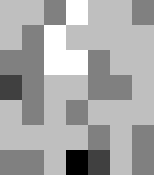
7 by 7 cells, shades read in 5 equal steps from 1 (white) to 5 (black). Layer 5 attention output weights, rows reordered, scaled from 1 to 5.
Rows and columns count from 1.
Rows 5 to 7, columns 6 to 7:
2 2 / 2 3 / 2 3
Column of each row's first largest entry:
3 2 1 1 2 5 4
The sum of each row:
15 14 15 19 16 16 22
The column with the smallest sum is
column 3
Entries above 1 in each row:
6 6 5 7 7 7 7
